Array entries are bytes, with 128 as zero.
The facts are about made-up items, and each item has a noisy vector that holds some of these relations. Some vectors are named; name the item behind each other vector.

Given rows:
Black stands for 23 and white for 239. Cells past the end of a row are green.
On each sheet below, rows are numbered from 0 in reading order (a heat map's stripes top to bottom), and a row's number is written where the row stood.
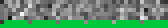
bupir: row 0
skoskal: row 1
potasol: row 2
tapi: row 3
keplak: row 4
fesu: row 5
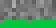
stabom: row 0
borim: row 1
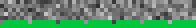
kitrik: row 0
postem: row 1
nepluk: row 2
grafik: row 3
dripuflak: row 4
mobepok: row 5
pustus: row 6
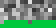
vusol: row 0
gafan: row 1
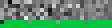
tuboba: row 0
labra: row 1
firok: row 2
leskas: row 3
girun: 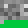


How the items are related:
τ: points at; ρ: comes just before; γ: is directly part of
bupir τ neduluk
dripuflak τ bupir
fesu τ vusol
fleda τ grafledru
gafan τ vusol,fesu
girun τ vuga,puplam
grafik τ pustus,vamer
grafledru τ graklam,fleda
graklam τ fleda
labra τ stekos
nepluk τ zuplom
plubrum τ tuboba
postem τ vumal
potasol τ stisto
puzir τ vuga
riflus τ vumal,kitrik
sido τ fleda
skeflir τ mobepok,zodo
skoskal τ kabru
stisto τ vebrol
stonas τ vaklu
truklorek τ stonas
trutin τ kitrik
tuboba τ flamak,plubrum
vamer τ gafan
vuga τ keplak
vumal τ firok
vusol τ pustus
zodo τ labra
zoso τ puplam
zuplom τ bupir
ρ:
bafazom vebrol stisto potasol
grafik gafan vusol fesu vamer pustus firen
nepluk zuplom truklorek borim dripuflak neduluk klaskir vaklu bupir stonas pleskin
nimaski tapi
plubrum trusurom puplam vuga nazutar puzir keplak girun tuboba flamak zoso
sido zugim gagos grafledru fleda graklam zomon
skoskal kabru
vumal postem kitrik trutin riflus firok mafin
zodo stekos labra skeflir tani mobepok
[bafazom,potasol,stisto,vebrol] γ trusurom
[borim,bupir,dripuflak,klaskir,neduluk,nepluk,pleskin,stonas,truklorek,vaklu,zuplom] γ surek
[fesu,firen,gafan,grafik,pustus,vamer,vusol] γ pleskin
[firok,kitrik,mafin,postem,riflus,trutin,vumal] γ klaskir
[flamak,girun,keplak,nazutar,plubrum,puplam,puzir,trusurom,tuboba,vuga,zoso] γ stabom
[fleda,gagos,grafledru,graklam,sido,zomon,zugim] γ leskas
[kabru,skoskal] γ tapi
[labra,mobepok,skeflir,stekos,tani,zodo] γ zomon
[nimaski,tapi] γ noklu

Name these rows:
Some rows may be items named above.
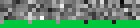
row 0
riflus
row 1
zodo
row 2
zoso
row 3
zuplom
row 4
plubrum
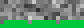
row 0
vaklu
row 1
skeflir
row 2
potasol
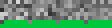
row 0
stonas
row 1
stekos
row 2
neduluk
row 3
truklorek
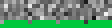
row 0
puplam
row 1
stisto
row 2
firok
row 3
bupir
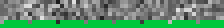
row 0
puzir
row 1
stisto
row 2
zuplom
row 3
kabru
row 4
neduluk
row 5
dripuflak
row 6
vuga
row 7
flamak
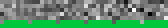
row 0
vebrol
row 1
flamak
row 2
trutin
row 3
stisto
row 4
vamer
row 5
vumal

